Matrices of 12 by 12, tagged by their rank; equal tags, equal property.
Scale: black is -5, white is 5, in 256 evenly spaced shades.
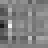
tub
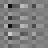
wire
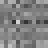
tub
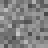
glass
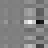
wire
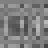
tub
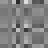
wire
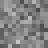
glass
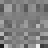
tub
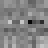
tub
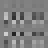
wire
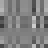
wire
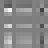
wire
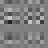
wire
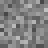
glass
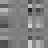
wire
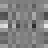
wire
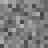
glass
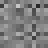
tub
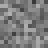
glass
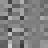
tub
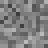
glass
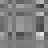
wire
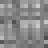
tub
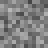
glass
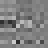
tub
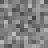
glass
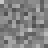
glass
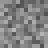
glass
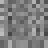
tub
